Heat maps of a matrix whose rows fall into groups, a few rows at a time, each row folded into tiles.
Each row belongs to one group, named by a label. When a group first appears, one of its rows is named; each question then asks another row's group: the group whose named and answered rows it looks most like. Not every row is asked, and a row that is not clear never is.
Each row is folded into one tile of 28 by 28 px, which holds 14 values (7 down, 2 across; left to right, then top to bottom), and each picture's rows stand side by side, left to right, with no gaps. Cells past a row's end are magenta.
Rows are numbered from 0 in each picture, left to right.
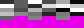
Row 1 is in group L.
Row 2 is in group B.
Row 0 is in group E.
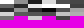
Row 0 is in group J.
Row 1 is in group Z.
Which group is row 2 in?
E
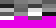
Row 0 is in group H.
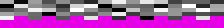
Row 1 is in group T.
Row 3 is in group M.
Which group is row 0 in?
L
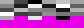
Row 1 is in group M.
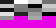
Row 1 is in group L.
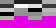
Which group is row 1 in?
M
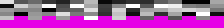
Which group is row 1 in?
Z
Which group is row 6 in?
T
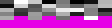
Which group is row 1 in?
L
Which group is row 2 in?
T
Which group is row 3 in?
Z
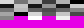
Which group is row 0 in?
L
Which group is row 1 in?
L
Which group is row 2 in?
L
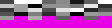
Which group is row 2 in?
T
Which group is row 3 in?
M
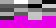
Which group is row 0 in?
J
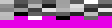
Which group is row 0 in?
T
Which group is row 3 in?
J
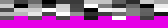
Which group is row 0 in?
E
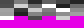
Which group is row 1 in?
Z
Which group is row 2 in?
H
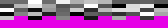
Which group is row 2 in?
J
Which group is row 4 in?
H
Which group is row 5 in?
E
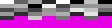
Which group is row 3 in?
T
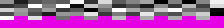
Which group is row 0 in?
H
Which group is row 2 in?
M
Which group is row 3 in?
M
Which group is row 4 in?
H
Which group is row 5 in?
L
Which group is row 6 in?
H
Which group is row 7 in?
Z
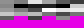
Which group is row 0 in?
E
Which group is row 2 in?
H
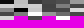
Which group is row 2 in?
M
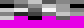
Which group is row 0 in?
H
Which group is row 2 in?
E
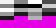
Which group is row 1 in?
L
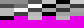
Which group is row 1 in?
M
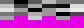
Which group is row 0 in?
T
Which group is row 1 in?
M
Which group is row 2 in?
H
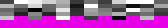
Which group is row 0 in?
M
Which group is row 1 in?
J
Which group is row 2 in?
T
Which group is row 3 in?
E
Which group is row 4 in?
J
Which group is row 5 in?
L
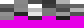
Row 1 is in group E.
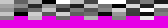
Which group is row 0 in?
T
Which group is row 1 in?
L
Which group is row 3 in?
M
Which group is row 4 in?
L
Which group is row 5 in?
H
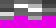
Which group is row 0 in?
Z
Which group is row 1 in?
T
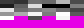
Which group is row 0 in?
H
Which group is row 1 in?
E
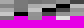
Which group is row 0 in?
T
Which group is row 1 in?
Z
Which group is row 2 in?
L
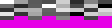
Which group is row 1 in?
Z
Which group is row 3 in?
E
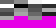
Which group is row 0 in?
M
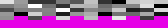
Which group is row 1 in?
E
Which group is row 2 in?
H
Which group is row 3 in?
T
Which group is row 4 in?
Z
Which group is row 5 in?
J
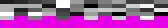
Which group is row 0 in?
Z
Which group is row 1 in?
E
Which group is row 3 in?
H
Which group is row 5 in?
M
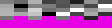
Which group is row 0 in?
E
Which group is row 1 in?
T
